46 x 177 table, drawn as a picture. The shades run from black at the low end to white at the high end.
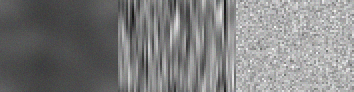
The table splits into one row of 3 panels. Panel 1,1: low, smooth, faint in contrast. Panel 1,2: middling, streaked downward, strong in contrast. Panel 1,3: high, fine-grained.
